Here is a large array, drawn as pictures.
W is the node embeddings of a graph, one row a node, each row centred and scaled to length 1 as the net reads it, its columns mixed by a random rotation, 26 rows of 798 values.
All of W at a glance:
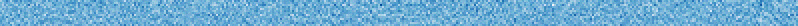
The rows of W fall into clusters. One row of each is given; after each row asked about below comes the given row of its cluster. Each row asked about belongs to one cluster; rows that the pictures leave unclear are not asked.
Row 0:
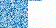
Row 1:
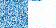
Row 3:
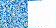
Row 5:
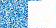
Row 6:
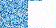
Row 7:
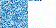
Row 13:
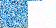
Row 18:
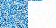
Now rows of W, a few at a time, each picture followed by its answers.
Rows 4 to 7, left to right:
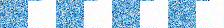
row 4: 5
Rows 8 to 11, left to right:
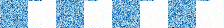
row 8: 7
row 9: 1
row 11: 1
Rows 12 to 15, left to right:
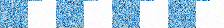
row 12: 0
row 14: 7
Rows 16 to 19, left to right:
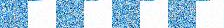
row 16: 3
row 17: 6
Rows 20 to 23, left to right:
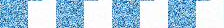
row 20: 18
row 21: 13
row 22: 13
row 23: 6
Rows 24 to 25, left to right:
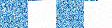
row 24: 3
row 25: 7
